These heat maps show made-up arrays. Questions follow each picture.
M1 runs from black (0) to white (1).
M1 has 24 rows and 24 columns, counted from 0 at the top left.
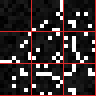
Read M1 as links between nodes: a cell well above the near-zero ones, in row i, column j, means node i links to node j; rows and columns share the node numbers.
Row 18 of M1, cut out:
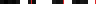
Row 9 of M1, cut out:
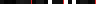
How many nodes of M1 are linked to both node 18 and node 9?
2
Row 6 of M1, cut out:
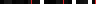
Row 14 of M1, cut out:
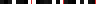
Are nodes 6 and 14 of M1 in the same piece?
no
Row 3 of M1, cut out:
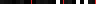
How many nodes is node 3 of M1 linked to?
3
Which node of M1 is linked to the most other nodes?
node 18
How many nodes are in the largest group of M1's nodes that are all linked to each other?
3
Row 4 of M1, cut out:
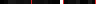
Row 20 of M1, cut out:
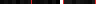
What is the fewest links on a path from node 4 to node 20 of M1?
2
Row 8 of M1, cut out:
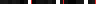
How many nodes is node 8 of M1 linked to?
3
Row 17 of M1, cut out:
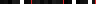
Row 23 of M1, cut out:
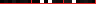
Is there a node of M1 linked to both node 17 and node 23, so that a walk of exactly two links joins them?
yes
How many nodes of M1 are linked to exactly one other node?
5
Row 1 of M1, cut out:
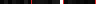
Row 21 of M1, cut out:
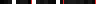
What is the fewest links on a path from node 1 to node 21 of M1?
3
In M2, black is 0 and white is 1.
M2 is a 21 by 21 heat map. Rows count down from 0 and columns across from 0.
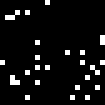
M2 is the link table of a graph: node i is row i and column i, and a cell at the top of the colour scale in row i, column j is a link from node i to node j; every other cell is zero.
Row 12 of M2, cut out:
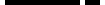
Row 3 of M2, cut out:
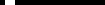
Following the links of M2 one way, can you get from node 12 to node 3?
yes
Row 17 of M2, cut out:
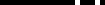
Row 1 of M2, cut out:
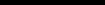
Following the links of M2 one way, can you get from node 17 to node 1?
yes
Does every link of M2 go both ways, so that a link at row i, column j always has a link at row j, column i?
no
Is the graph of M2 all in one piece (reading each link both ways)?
no
